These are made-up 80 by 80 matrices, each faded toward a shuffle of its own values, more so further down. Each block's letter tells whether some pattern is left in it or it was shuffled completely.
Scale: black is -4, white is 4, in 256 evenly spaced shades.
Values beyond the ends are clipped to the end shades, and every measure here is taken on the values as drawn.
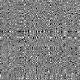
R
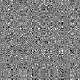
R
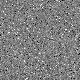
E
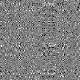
R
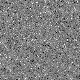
E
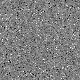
E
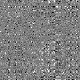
R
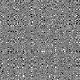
R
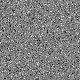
E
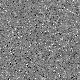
E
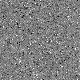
E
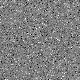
E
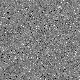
E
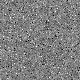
E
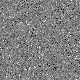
E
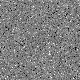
E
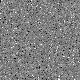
E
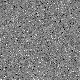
E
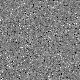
E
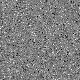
E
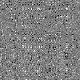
R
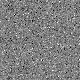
E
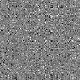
R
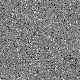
E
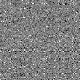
R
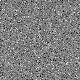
E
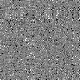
R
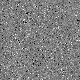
E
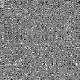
R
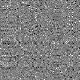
R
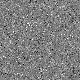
E
